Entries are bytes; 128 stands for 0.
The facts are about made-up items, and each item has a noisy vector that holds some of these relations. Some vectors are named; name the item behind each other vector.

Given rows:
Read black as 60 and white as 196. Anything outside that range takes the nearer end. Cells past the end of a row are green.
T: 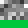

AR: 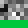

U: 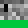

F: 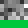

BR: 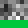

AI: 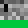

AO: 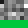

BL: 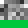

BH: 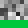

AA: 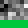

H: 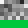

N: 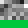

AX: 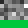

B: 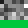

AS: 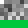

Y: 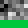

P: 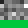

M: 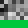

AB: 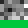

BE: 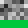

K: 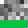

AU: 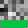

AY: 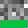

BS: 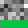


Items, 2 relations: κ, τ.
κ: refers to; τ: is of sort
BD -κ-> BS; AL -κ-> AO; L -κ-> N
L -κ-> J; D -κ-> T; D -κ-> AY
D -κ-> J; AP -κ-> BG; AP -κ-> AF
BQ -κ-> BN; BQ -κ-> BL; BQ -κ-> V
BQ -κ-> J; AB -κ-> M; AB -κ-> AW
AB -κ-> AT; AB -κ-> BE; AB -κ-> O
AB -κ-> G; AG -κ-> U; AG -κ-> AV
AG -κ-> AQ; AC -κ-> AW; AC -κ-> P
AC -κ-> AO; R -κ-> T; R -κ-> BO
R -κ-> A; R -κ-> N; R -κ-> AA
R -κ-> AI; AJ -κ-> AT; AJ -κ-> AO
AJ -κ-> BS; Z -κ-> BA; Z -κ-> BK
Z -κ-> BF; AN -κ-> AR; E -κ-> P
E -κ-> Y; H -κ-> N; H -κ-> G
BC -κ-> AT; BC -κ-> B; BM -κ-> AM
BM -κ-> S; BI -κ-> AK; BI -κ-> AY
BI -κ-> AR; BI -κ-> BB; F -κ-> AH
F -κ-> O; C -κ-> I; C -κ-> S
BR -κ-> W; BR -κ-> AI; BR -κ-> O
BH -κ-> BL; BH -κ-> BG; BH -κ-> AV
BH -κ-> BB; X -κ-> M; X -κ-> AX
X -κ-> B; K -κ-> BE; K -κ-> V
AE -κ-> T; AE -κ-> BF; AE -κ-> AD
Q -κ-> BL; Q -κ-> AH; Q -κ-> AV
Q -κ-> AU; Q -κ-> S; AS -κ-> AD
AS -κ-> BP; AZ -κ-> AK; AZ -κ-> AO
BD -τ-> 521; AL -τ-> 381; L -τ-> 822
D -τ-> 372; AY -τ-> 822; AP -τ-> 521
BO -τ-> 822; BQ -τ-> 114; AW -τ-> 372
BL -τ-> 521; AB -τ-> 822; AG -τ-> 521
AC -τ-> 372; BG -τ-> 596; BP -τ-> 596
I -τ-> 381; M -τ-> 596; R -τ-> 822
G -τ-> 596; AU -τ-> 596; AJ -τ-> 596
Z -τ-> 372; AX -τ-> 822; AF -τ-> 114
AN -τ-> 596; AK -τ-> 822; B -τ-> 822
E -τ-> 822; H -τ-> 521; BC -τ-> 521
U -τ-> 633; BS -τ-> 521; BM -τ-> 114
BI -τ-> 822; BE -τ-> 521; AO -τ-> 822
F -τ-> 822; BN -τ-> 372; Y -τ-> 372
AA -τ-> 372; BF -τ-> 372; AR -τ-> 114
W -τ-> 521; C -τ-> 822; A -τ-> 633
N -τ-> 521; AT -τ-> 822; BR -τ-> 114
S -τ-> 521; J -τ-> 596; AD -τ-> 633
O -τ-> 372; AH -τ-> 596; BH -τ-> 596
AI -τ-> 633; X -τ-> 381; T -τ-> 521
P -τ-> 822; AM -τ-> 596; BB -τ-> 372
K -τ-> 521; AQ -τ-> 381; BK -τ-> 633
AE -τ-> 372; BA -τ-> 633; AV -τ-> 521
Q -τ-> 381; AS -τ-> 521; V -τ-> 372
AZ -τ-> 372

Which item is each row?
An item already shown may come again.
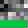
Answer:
AW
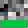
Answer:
BB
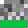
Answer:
AS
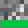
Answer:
Q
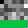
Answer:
AT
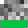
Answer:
K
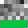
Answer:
H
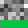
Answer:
BS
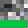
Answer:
AZ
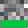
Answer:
E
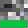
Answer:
AZ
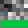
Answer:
AC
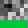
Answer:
AE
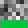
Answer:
BQ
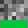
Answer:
I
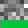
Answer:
E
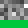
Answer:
AY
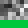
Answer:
D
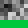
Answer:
Z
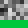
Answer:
J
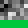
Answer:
BF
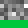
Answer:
AK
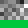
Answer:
L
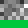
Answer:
R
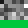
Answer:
B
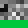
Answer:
AF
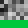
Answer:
G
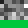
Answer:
B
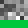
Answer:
AJ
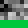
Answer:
O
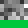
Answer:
F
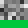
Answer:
S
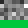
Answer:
BO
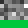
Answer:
AX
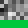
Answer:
BP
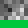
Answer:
X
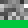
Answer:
C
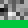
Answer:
BG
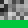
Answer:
G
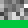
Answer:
BI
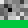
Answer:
BC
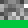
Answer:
E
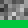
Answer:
AQ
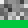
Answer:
BD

